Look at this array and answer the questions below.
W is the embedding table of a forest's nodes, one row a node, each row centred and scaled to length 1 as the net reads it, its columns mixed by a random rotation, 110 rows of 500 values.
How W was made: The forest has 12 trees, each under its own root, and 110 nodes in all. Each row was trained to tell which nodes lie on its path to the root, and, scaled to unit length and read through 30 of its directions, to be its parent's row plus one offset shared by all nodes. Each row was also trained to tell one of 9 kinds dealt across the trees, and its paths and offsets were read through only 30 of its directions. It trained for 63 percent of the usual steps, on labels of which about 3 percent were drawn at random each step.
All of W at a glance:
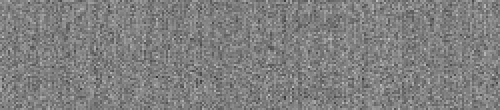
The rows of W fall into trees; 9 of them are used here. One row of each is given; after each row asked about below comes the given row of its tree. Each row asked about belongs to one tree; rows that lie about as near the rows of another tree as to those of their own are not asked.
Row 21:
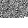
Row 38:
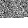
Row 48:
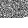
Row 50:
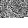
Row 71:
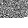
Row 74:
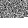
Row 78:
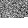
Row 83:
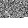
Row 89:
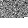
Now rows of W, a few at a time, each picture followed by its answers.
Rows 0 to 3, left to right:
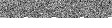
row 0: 21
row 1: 74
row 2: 78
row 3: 89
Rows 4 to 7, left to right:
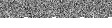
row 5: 21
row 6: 21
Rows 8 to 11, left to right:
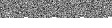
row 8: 78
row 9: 74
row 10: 21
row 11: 21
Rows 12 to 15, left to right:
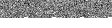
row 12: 21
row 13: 38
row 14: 21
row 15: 50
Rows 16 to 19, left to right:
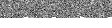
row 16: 48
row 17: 38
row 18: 74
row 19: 78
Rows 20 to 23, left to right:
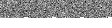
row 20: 50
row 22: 78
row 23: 83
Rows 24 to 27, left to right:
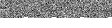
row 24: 83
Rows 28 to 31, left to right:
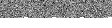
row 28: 83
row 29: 89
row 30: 38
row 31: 48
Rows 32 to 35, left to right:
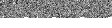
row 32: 38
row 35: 21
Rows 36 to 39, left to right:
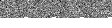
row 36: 50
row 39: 38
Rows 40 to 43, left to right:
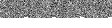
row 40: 21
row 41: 38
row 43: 71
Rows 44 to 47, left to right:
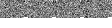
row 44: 74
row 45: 83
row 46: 38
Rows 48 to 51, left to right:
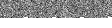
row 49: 74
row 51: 74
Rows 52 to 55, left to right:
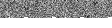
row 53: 38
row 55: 83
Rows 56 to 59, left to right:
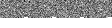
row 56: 78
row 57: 83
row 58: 71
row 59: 83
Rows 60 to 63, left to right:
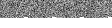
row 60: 74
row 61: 89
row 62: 21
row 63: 38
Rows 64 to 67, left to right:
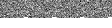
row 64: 74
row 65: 89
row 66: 21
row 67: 21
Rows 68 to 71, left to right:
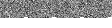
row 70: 38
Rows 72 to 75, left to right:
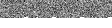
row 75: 38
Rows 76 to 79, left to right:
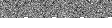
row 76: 89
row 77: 89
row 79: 78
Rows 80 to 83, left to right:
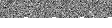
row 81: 78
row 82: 83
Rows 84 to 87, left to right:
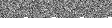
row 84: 78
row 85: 83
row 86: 78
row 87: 78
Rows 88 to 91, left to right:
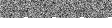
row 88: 83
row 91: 78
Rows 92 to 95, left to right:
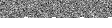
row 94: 48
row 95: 83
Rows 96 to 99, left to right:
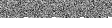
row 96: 50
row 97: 38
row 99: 89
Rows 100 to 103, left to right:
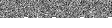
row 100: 74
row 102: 83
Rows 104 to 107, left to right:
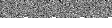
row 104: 48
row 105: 74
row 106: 74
